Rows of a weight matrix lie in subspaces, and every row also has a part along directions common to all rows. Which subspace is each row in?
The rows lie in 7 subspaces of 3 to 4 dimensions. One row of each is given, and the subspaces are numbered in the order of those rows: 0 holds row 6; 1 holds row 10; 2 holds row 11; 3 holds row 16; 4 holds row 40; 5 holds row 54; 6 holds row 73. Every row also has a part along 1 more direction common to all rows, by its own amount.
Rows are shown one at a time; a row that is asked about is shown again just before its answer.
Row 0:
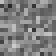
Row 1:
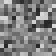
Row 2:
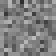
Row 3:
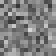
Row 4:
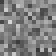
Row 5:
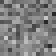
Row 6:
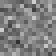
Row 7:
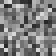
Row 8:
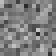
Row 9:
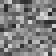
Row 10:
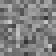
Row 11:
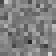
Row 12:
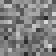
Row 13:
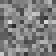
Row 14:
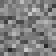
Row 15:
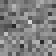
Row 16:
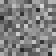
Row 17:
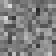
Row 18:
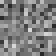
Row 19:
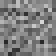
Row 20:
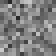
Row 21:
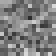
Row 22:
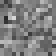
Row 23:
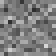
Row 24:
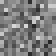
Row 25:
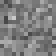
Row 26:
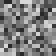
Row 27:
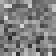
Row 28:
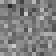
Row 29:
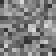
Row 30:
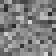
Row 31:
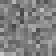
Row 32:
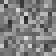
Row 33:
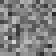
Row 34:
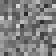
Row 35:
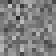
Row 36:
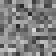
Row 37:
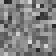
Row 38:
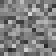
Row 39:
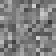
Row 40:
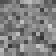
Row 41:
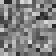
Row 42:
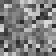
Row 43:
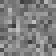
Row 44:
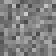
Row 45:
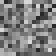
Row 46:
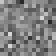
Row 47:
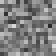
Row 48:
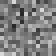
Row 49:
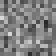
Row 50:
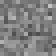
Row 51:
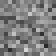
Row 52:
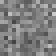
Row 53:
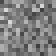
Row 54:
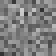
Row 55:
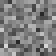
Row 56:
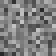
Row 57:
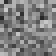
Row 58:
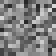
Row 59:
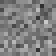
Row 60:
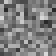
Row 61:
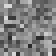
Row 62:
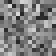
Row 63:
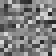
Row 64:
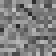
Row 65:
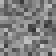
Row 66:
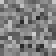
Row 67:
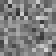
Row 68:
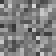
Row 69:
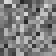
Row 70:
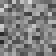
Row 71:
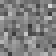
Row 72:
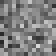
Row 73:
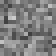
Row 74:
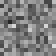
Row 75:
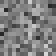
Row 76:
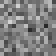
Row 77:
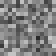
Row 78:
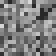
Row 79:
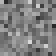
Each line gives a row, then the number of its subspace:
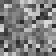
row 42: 0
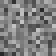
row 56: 5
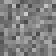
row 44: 4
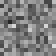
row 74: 1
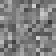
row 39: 5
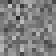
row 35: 4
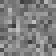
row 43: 1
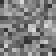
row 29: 2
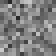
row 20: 4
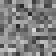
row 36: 0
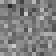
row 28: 5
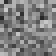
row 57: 3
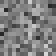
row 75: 3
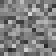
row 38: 0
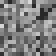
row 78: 5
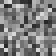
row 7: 6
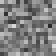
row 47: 1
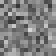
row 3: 1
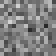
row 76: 1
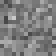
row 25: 6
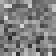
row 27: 6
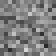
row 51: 0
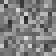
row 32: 4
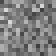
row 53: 0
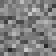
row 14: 0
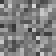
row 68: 5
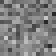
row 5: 1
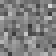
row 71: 6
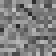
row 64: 0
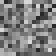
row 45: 2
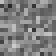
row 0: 5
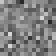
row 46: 5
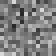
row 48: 5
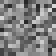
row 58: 2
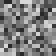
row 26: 4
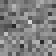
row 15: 3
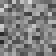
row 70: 3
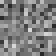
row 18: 5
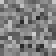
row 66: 4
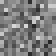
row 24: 3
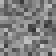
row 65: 2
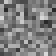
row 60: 3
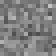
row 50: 6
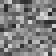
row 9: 3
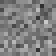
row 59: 3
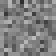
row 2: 2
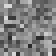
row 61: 6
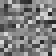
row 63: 3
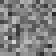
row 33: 1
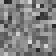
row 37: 2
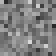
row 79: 2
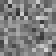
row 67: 4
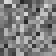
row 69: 4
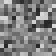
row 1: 6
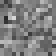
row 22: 6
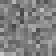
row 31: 5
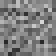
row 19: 1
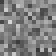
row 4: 0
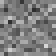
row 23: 0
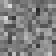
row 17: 6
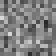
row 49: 2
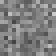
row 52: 1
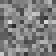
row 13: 1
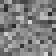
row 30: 3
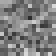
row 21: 6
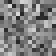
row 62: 4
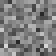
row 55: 0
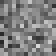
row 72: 4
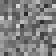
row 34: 4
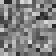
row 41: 2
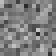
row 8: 2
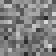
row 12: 1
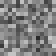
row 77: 1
